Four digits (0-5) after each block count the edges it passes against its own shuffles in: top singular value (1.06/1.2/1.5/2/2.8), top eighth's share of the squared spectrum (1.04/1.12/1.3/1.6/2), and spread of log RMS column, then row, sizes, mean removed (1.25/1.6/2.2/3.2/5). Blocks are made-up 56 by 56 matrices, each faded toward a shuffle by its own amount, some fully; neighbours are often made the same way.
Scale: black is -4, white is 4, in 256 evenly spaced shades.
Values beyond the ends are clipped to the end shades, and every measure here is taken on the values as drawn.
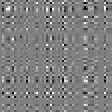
5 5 4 4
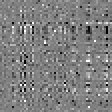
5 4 3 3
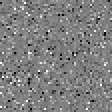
3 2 0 0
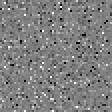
1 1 0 0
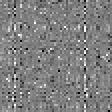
4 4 2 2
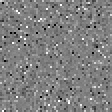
1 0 0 0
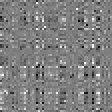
5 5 3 3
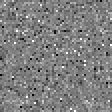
1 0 0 0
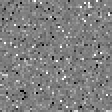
0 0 0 0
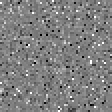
0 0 0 0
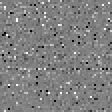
2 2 0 1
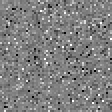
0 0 0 0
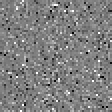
2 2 1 0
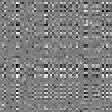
5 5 4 4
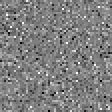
3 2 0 0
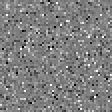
0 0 0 0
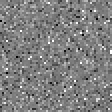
0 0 0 0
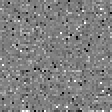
3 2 0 1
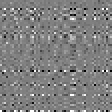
5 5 3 3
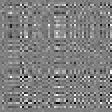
5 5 4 4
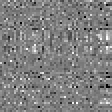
4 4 2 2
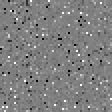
0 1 1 0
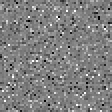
0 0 0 0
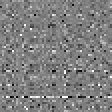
4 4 2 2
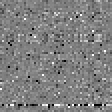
4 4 0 2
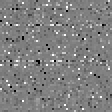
3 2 0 0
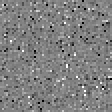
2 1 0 0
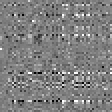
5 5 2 3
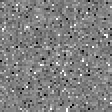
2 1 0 0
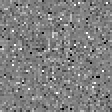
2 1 0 0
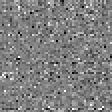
3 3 0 2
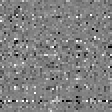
3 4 2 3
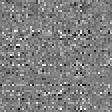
3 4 2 3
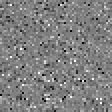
2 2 1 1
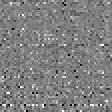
3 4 1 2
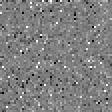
1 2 1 0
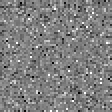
1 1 0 0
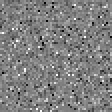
0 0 0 0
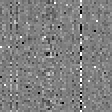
4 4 2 0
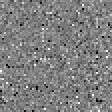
1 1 0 0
